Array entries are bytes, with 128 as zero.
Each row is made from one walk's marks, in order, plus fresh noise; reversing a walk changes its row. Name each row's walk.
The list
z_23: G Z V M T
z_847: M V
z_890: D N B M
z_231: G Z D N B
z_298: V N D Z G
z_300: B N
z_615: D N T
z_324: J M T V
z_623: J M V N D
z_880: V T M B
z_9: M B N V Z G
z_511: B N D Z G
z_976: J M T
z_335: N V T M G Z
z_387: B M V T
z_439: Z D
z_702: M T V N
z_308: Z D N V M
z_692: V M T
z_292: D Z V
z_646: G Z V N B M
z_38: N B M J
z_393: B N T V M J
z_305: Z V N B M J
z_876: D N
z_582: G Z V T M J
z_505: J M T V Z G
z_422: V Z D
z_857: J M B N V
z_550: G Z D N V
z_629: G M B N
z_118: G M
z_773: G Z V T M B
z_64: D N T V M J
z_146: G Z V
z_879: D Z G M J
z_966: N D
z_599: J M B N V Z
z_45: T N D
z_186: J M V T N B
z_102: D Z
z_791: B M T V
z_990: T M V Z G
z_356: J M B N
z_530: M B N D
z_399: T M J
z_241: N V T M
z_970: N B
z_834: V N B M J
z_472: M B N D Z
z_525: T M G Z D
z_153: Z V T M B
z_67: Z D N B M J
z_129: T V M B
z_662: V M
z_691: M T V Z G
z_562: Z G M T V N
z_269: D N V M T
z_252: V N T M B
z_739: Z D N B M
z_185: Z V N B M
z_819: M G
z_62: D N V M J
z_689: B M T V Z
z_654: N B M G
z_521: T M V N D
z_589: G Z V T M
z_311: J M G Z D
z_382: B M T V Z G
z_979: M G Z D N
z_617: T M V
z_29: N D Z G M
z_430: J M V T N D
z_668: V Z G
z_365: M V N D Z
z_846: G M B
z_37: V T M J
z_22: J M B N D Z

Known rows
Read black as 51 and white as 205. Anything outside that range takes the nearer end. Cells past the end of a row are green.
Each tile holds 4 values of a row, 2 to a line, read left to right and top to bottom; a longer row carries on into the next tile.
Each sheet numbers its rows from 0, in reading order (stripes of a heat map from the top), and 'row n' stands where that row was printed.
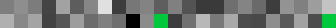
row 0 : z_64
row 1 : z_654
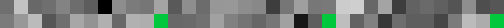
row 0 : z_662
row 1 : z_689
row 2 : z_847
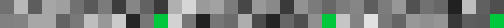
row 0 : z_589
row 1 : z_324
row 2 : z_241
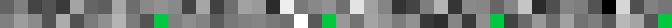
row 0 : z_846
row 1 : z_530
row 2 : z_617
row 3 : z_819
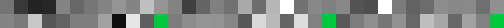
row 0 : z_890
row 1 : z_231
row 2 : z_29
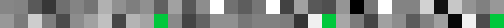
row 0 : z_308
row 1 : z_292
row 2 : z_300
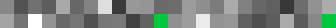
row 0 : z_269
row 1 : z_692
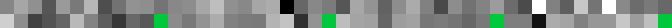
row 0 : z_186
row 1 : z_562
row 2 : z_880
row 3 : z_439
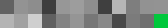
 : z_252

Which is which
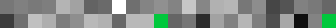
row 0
z_298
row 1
z_505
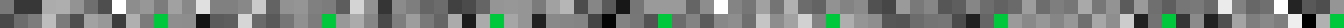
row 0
z_511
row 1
z_623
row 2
z_37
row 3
z_976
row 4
z_979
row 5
z_393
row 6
z_773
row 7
z_879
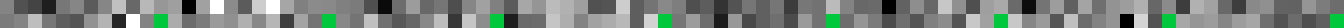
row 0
z_739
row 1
z_876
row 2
z_185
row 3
z_668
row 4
z_38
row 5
z_67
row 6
z_970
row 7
z_129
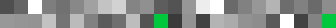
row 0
z_45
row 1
z_525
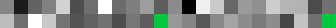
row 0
z_615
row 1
z_966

